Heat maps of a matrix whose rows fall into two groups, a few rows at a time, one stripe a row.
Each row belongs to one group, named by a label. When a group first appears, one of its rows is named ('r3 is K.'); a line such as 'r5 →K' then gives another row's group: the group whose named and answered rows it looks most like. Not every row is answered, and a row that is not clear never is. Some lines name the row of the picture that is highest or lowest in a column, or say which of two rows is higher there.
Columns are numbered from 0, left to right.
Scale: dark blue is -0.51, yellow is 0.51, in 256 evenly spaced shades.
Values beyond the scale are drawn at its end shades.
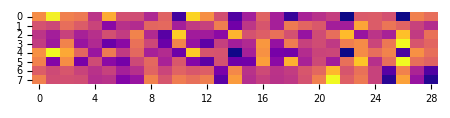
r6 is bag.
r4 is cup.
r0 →cup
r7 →bag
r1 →cup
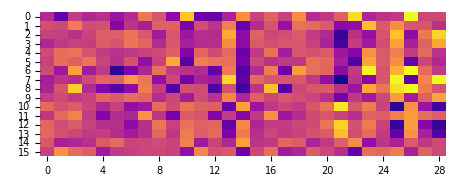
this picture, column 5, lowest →6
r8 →cup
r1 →cup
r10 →bag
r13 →bag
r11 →cup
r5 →cup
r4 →cup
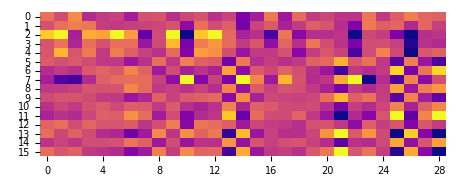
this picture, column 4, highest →2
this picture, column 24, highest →4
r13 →bag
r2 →cup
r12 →cup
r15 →bag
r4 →cup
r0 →cup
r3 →cup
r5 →bag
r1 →cup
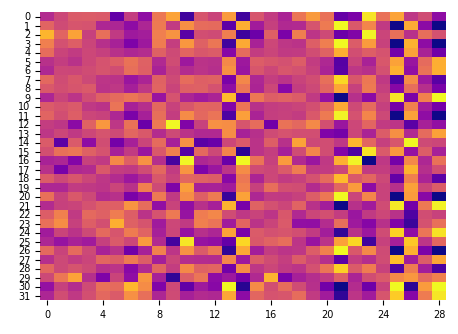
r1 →bag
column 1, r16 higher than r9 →No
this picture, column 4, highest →12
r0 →cup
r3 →bag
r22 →cup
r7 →bag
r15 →cup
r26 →bag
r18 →bag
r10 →bag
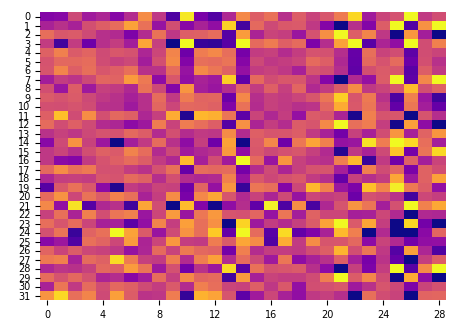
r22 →cup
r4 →cup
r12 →bag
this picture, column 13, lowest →23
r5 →cup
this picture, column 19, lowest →21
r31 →cup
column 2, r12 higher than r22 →Yes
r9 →bag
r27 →cup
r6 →cup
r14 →cup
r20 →cup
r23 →bag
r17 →cup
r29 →bag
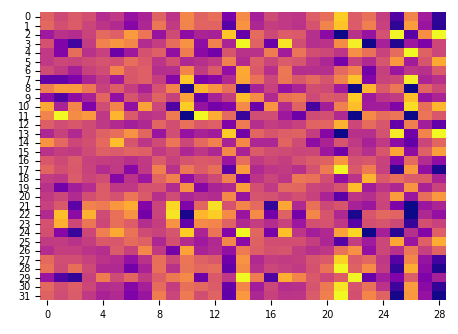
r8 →cup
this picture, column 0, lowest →7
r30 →bag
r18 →cup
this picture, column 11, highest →11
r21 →cup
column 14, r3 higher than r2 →Yes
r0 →bag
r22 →cup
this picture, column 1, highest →11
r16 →bag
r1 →bag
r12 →bag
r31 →bag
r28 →bag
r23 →cup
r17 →bag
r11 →cup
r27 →bag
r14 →cup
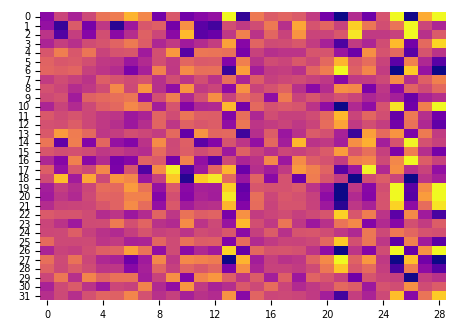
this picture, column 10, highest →2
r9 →cup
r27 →bag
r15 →bag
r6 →bag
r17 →cup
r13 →cup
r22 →bag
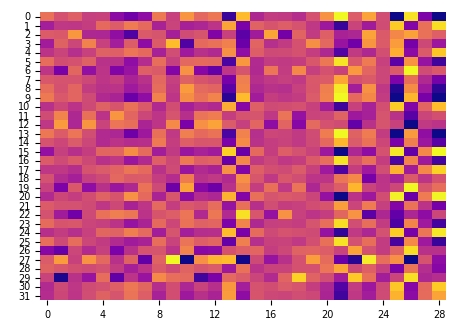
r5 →bag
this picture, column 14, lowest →27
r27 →cup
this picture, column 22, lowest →27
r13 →bag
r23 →bag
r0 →bag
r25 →bag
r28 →bag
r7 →bag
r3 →cup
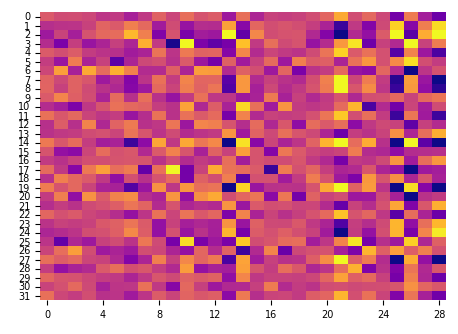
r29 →bag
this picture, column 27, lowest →14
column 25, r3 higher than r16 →No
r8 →bag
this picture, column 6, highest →2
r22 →bag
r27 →bag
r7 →bag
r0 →bag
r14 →bag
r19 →bag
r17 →cup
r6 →cup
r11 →bag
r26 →cup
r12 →cup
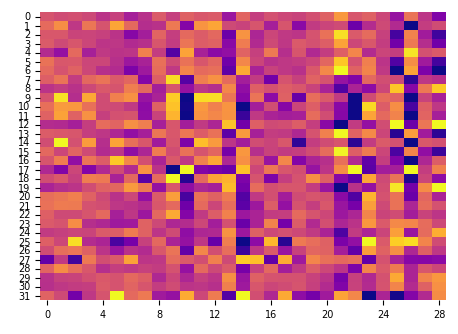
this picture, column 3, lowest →17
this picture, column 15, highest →27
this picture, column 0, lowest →27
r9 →cup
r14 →cup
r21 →cup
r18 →cup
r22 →cup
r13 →bag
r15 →bag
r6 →bag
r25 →cup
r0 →bag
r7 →cup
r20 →cup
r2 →bag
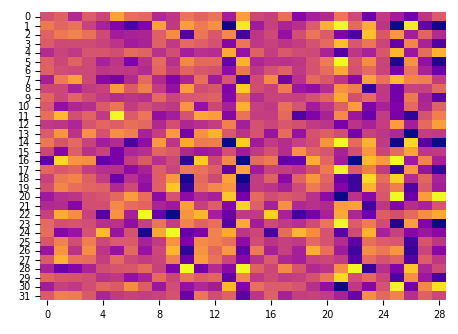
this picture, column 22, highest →28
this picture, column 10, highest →28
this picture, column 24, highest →16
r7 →cup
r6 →bag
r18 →cup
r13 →cup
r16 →cup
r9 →bag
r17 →bag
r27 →cup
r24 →cup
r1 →bag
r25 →cup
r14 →bag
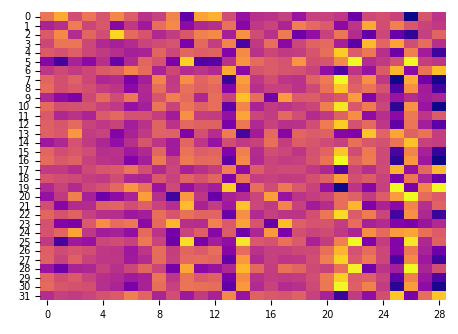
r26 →bag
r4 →bag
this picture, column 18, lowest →2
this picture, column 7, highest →20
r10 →bag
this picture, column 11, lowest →5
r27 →bag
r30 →bag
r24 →cup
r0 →cup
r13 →cup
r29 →bag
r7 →bag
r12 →bag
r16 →bag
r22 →bag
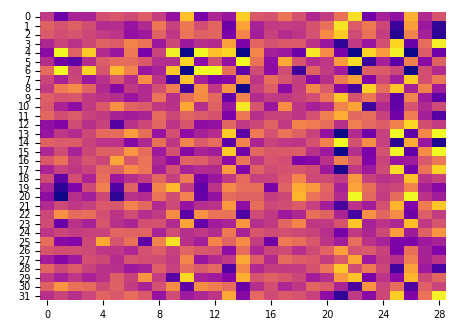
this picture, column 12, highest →6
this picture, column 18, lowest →6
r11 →bag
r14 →bag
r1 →bag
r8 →cup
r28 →bag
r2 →bag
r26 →bag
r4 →cup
